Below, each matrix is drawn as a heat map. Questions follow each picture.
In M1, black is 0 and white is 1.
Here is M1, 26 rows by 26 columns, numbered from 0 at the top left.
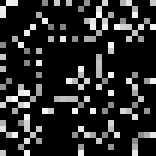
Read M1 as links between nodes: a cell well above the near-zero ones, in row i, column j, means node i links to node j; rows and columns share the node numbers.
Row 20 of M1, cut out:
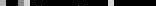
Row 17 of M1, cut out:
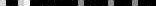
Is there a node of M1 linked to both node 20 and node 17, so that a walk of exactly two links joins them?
yes
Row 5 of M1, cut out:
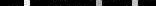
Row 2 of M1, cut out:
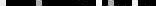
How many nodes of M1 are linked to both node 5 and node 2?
2
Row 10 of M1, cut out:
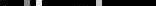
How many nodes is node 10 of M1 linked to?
3
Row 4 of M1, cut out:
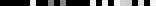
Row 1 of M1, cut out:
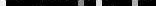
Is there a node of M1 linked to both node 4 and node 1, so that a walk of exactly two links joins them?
no
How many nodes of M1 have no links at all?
0
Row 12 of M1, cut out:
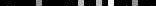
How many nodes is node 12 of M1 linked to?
5
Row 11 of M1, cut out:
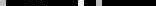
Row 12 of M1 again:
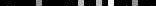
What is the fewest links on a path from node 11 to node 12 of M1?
2
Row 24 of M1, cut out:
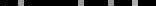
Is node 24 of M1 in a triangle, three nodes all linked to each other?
no
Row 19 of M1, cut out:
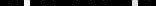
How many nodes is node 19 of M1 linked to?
2
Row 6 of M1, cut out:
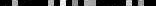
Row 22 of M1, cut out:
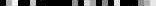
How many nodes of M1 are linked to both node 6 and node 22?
5
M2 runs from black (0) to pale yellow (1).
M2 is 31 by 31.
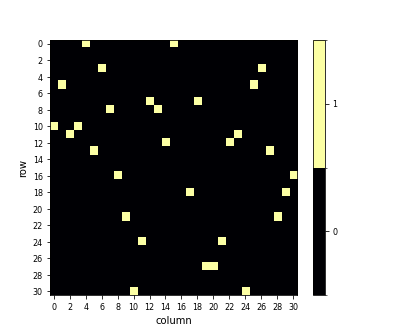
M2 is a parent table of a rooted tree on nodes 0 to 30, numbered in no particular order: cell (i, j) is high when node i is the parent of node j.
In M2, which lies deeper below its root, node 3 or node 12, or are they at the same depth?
the same depth
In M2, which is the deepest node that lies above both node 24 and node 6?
30
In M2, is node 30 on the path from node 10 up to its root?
yes
